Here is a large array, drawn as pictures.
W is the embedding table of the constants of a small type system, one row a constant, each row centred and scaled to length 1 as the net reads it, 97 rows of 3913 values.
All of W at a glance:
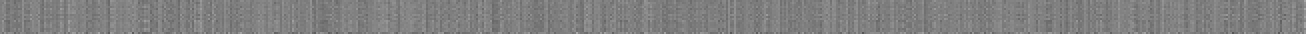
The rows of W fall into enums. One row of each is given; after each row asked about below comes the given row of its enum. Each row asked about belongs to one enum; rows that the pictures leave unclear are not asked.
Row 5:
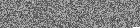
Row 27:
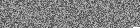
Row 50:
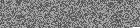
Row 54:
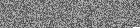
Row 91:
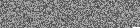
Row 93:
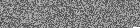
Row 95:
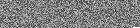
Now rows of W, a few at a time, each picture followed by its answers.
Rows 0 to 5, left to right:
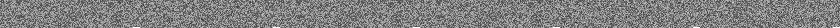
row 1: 91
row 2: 50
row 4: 27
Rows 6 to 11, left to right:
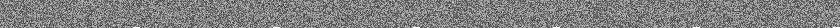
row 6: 54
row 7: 27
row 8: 91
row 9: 5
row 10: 5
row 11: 91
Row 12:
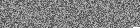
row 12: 27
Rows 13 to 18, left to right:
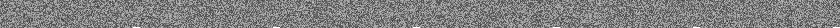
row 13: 91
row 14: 93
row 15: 5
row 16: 50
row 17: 93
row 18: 54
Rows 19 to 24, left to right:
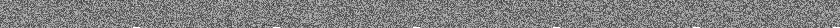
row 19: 95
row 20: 54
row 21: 93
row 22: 95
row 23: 91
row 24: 91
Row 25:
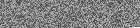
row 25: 50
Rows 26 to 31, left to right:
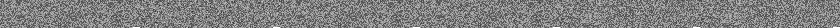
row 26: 50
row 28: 50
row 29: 50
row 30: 93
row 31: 93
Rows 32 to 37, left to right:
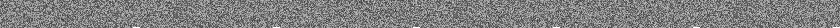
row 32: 91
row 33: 5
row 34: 95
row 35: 5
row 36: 27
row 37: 5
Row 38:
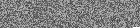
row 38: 5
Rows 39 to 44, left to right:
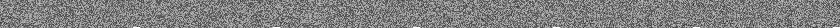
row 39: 93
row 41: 93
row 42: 91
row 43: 54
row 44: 54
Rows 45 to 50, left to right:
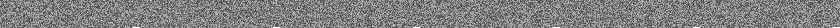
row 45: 91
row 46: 95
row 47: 54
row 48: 50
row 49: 54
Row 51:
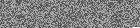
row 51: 50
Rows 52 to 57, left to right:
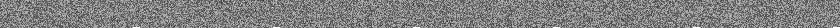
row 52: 5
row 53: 95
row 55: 54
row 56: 91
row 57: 93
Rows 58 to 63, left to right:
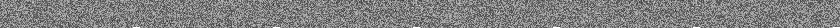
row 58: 5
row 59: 54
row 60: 95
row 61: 93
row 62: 95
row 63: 50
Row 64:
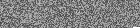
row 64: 93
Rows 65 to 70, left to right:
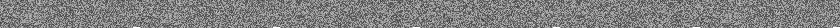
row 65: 93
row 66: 93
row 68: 91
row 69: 50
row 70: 93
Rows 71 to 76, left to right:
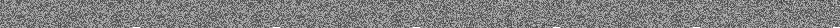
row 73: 50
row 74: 54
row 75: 50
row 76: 95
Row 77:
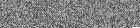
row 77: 5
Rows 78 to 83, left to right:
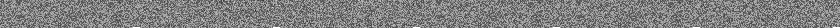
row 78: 50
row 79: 95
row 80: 54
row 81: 50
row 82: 50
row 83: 91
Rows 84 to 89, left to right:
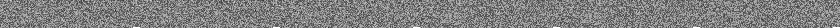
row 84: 95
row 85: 95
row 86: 27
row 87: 93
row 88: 93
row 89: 91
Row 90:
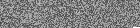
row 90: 93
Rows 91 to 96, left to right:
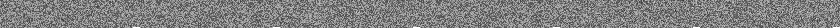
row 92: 50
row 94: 50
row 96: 5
